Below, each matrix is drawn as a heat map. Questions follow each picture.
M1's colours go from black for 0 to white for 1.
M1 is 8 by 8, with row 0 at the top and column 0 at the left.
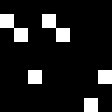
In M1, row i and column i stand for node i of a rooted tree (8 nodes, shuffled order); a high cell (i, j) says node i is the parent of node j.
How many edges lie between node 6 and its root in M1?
2
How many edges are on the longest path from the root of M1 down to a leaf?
3
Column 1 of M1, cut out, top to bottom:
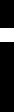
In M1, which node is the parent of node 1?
2
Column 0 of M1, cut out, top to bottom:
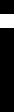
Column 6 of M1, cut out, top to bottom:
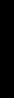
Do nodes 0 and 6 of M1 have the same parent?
no
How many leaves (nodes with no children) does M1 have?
4
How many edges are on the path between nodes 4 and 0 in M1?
3
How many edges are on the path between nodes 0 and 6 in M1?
5
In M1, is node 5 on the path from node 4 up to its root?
yes
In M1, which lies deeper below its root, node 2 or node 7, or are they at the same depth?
the same depth
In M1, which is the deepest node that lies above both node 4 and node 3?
2
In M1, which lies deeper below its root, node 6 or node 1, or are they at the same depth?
the same depth
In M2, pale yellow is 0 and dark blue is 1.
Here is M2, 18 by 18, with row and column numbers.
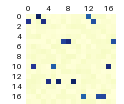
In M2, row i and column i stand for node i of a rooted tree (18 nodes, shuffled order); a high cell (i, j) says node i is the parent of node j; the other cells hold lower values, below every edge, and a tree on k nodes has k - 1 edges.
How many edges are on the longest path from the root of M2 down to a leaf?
3
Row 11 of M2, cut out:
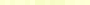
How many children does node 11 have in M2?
0
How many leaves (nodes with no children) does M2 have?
12
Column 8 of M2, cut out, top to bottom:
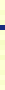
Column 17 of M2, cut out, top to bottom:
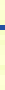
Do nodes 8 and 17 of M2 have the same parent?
yes
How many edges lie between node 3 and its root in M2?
2
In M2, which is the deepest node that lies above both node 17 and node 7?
5
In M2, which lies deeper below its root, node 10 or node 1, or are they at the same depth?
node 1
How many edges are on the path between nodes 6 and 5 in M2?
4
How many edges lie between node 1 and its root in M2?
1
